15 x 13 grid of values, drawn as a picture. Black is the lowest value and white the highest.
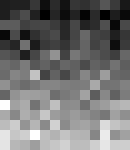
There is an overall slope up to the bottom. No single row or column stands out from its neighbours. The bottom left is the ninth with the highest average.
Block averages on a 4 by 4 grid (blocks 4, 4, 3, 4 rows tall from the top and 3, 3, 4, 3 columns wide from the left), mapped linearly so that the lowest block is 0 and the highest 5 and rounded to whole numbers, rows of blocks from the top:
0 0 0 0 | 2 2 2 2 | 4 3 3 3 | 5 5 4 5
